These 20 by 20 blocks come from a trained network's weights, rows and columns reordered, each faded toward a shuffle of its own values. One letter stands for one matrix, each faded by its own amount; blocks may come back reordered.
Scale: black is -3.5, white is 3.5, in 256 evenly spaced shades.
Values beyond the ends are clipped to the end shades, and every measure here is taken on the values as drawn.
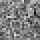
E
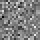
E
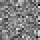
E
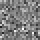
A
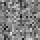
A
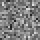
A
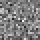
E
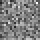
A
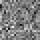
E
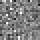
A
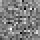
E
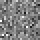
A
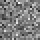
A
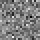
E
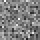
A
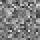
E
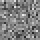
E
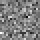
E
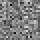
E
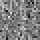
A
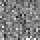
A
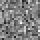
E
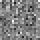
A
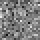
A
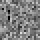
A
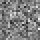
A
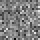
A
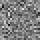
E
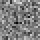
E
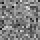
E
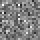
A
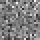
A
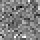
A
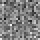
A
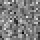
A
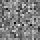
A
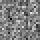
A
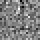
A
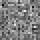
A
